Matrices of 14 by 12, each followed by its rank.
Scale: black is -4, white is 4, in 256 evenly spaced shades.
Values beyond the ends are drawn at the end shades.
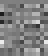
two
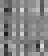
two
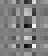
one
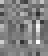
two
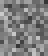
full rank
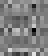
two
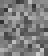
full rank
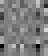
two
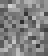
full rank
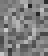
full rank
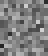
full rank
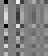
one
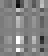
one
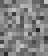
full rank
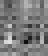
two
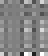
one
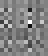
two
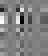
one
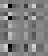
one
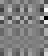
one
